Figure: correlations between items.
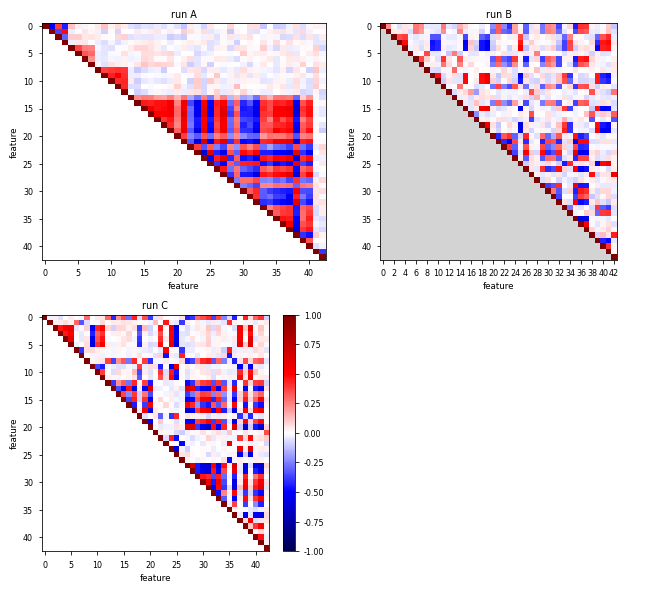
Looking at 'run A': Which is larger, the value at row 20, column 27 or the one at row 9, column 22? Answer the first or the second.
the first
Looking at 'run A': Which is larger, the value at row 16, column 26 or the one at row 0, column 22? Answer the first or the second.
the first
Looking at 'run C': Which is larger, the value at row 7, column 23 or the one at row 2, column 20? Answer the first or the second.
the second
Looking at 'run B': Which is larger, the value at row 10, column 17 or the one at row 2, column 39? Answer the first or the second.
the first
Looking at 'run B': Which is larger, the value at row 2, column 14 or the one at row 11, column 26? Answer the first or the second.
the first
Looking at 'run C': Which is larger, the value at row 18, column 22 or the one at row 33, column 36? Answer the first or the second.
the first
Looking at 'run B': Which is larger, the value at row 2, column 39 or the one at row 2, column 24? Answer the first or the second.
the second
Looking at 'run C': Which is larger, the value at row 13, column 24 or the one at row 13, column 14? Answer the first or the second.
the first
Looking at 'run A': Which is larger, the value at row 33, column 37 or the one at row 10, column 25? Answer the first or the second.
the first
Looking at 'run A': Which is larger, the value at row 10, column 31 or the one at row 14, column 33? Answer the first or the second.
the second
